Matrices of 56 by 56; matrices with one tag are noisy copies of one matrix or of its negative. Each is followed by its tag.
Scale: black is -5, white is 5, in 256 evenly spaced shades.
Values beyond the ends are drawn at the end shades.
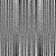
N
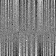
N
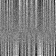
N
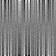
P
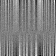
N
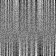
N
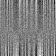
N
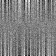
P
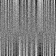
N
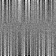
P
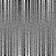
P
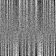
N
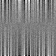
P
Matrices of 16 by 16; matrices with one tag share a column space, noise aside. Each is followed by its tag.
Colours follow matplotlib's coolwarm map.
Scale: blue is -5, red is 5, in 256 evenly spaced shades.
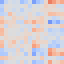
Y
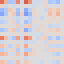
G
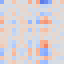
Y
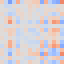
Y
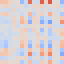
Y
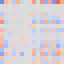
Y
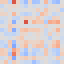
Y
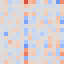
Y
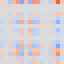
Y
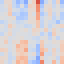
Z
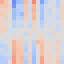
Z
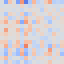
Y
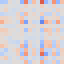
Y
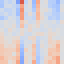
Z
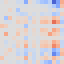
Y
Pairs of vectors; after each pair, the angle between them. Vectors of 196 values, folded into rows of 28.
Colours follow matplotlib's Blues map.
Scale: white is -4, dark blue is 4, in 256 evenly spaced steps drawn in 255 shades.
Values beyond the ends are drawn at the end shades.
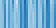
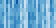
nearly opposite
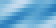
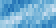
nearly opposite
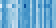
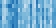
nearly opposite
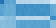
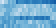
nearly opposite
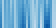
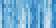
nearly opposite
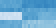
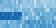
nearly opposite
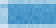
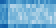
nearly opposite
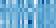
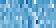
partly aligned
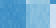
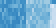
nearly parallel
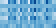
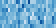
partly opposed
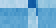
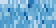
partly aligned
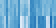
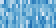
partly aligned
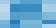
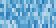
orthogonal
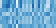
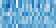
nearly parallel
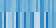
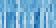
nearly opposite
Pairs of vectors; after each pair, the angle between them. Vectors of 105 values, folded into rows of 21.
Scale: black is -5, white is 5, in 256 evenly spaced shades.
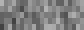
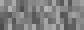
nearly parallel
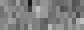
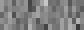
partly aligned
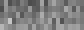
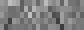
partly opposed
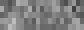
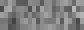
nearly opposite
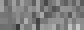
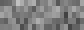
partly opposed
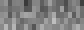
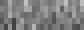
nearly opposite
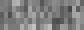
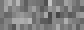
orthogonal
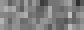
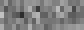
orthogonal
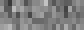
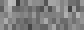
partly opposed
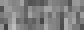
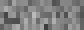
orthogonal
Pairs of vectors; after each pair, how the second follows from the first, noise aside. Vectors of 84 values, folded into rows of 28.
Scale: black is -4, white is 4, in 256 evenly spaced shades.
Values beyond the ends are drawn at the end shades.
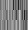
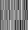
wrapped around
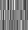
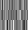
wrapped around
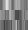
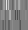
partly zeroed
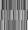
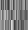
wrapped around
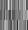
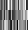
scaled up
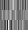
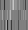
partly zeroed
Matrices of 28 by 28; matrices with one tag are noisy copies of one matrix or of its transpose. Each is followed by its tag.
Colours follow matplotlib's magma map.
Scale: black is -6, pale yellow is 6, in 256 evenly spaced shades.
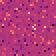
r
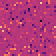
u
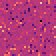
u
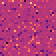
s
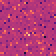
r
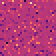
s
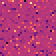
s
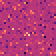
r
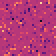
u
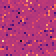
u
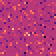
r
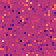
u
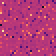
s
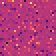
s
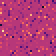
s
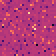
r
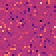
u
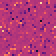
u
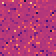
s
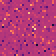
r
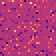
s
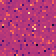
r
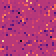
u
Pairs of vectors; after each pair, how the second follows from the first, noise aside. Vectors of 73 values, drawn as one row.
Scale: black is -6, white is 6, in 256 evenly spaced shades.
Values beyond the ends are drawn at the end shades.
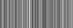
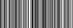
scaled up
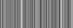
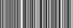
scaled up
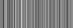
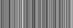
shuffled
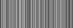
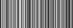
scaled up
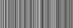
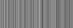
shrunk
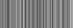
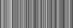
shuffled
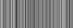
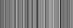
shuffled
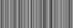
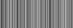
shuffled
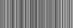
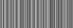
shuffled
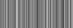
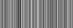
shuffled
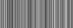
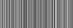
shuffled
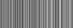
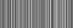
shuffled
